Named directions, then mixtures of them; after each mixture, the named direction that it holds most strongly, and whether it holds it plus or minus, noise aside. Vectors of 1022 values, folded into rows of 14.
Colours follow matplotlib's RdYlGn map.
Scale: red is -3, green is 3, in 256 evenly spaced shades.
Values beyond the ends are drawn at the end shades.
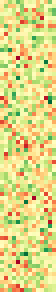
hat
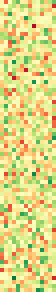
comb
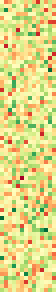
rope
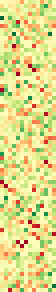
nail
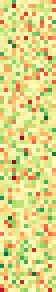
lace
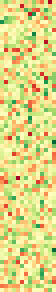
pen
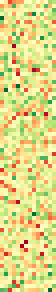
nail, plus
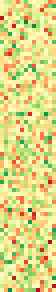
comb, minus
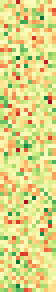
hat, minus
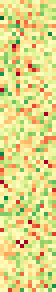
nail, plus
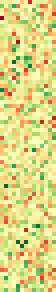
nail, minus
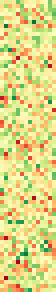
hat, plus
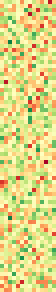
pen, plus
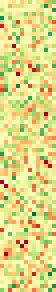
nail, plus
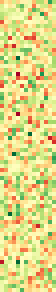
pen, minus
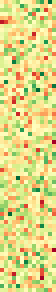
pen, minus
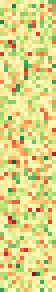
lace, minus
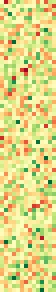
comb, plus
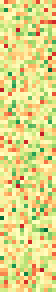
rope, plus
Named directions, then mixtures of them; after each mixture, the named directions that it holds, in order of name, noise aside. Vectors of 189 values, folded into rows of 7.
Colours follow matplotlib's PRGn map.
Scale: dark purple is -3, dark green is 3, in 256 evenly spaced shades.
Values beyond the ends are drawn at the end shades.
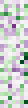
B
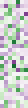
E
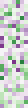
B, E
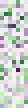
B, E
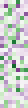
E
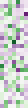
E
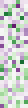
B, E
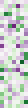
B, E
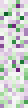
B, E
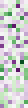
B, E
